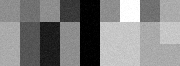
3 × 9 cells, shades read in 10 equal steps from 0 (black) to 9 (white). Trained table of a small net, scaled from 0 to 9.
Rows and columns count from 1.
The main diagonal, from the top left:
5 3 1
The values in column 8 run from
4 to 6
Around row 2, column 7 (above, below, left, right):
9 7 7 6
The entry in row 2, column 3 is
1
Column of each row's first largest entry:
7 6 6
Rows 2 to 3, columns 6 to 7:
7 7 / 7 7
